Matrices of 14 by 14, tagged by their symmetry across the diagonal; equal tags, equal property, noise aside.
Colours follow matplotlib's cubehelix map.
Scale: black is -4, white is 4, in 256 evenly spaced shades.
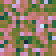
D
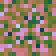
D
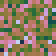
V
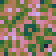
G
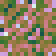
G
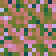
D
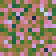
V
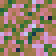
G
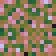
G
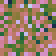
V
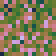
V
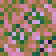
G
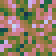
D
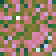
G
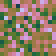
D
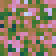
D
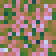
V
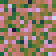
V
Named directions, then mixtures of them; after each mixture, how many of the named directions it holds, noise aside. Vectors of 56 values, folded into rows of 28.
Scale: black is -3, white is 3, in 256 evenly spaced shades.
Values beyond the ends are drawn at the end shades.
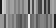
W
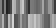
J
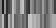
one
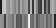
one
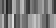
one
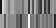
one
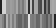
one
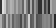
one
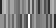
one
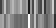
two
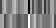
two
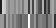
one
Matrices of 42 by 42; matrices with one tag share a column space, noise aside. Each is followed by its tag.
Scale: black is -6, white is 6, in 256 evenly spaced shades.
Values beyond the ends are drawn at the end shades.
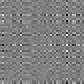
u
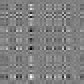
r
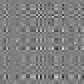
r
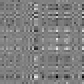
r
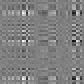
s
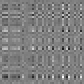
r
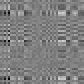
s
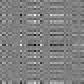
u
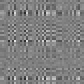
s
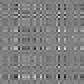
r
